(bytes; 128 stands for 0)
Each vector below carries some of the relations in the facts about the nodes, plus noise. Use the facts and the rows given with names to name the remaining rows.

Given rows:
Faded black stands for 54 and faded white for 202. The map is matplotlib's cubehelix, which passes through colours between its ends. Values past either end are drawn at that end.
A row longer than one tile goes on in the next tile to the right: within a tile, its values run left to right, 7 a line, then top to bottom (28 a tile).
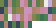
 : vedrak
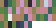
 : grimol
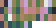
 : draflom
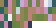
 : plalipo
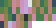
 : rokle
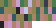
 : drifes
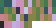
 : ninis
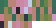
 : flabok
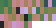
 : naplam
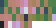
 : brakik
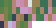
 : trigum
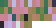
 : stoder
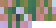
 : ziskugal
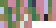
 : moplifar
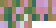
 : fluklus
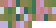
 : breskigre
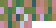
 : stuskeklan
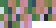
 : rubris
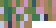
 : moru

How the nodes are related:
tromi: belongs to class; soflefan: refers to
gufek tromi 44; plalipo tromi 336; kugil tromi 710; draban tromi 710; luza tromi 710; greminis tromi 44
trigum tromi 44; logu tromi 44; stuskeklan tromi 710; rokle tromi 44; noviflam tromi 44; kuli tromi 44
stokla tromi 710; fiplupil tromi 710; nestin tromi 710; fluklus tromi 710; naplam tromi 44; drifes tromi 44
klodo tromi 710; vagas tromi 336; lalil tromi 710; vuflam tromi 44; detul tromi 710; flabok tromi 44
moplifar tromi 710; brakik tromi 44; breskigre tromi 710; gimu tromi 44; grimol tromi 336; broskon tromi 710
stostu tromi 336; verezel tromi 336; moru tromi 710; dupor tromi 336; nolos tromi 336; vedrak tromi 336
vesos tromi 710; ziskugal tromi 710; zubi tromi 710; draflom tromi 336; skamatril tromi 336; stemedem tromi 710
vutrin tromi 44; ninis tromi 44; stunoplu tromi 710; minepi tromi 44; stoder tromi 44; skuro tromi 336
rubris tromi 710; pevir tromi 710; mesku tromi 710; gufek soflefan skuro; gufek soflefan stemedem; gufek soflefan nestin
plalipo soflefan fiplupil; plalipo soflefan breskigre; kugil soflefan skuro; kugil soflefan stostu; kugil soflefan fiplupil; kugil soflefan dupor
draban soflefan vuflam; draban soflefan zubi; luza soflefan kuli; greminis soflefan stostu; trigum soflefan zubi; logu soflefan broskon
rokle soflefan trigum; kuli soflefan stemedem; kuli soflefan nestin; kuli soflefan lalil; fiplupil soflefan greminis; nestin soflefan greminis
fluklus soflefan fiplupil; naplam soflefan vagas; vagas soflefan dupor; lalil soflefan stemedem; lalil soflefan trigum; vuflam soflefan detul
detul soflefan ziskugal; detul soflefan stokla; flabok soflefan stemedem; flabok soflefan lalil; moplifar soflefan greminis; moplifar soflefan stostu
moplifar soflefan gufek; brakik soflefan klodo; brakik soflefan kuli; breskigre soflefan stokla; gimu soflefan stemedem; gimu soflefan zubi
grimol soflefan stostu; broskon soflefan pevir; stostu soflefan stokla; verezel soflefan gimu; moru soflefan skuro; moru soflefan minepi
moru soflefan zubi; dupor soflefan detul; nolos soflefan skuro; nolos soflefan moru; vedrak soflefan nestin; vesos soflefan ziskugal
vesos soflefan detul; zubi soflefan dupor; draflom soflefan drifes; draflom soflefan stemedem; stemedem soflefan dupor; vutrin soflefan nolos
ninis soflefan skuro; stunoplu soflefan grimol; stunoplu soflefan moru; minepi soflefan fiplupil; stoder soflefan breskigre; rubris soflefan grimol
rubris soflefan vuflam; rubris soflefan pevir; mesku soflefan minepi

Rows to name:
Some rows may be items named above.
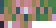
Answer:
kuli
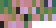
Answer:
naplam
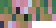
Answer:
gimu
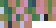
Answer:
stunoplu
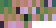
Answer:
naplam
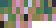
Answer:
logu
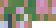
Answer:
fiplupil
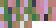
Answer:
kugil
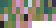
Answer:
logu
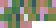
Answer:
stemedem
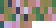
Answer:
greminis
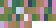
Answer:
klodo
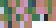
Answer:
stunoplu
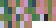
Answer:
stunoplu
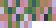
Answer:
vesos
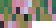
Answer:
gimu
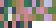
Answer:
skuro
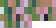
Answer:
draban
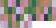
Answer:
vesos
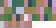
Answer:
klodo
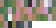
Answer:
stostu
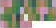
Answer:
stemedem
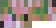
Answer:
stoder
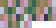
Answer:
vesos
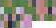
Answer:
broskon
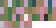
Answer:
luza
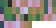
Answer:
minepi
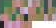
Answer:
noviflam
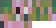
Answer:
gufek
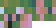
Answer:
pevir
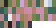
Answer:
nolos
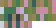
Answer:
zubi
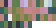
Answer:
verezel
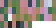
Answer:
dupor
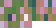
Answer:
nestin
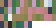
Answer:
skamatril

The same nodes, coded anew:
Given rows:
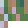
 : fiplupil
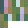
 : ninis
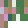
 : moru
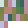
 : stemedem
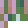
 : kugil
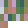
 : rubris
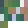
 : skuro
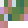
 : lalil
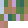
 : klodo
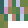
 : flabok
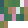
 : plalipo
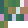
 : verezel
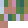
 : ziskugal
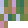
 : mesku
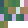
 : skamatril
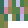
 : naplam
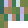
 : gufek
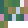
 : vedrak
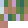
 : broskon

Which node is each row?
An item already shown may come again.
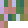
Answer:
draban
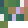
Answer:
nolos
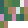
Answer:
plalipo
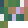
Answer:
nolos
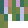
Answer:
vuflam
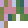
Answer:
zubi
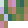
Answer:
nestin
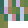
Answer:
gimu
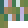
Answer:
gufek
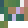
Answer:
nolos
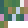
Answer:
vedrak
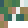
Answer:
vagas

